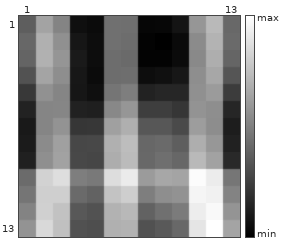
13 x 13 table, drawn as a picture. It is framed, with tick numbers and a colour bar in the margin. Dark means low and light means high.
Ninth with the lowest average: top middle. Seam: horizontal, 70% of the way down, the bottom part higher. Ninth with the highest average: bottom right. Stripes: upright, repeating 3 times.
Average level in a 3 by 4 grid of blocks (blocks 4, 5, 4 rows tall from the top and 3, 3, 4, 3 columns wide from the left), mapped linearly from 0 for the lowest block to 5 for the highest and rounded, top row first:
3003 / 2122 / 4335
